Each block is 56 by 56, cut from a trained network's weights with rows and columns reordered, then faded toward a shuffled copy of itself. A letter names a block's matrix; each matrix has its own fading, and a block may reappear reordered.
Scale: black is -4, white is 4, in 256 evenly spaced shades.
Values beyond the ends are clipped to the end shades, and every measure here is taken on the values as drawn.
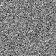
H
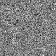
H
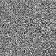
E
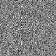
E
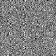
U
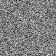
H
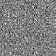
U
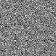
U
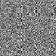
E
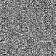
E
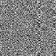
E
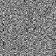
E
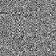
E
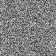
H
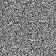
H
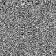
H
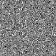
U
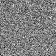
H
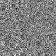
E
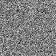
H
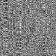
E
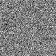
H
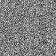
H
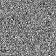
H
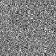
U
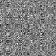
E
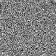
H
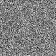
H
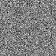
H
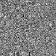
U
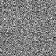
E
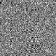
U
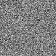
H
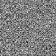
E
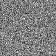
H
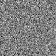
H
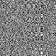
E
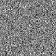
U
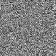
H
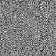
E
